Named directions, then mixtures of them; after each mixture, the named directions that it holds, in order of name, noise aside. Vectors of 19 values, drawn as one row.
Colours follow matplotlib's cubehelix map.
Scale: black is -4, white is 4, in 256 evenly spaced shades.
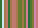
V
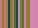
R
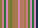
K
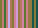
K, R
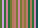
K, V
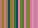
R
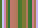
K, V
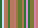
V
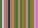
R, V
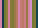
K, V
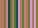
K, R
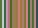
K, V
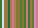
V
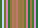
K, V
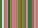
V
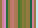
K, V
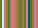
V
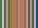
K, V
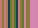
R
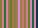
K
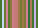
K, V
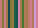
R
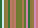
V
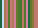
V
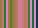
K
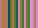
R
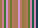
K
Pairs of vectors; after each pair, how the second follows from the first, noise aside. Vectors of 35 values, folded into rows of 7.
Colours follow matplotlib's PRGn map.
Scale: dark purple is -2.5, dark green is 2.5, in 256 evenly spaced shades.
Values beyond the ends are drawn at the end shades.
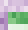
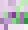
sign-scrambled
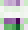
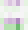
shrunk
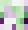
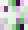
wrapped around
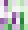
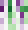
wrapped around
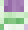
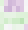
shrunk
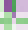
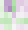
shrunk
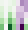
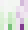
shrunk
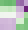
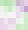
shrunk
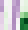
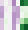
wrapped around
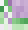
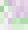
shrunk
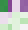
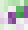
wrapped around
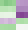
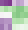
wrapped around
